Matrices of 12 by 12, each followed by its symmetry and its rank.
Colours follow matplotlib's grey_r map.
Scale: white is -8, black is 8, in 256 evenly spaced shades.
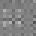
neither, rank two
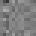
neither, rank two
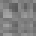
antisymmetric, rank two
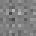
antisymmetric, rank two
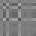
symmetric, rank one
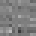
neither, rank two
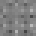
antisymmetric, rank two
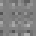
neither, rank two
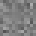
antisymmetric, rank two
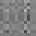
neither, rank two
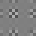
symmetric, rank one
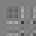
symmetric, rank one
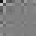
symmetric, rank one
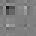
symmetric, rank one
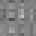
neither, rank two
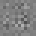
antisymmetric, rank two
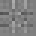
antisymmetric, rank two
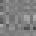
neither, rank two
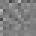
antisymmetric, rank two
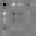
symmetric, rank one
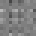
antisymmetric, rank two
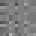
neither, rank two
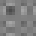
symmetric, rank one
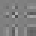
symmetric, rank one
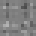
antisymmetric, rank two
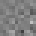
antisymmetric, rank two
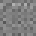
neither, rank two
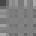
symmetric, rank one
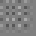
symmetric, rank one
